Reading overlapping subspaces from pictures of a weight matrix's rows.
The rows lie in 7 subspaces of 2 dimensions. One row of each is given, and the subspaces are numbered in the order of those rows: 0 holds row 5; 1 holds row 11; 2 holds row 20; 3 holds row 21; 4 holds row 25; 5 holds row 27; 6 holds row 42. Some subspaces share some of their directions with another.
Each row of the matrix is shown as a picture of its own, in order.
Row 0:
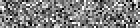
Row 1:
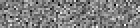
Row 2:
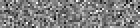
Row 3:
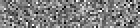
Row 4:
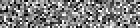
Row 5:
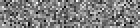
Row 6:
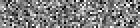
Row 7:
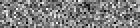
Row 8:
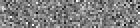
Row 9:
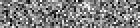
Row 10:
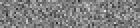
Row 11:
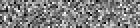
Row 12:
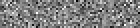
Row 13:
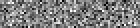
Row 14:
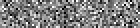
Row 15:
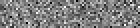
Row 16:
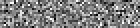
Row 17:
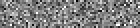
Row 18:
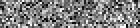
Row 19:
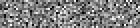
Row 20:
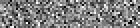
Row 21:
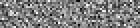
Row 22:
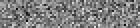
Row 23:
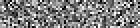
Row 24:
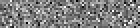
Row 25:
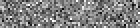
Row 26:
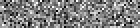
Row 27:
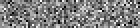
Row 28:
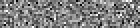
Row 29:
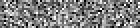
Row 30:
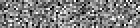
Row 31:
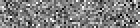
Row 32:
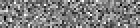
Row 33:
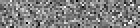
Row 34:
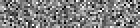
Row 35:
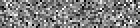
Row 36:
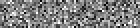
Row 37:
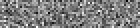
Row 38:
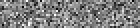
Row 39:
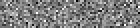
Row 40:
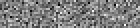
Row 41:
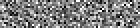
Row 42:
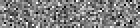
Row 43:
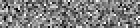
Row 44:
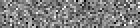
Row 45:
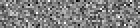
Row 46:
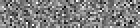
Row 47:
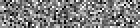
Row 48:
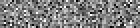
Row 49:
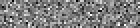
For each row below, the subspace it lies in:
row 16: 5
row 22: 0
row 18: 4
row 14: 1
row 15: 2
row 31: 4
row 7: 3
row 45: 3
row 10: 3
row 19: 6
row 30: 6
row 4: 1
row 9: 3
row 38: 0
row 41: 3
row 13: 5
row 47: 0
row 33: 2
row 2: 5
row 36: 5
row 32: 1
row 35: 4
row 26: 0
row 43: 1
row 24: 2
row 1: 6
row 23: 6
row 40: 6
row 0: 4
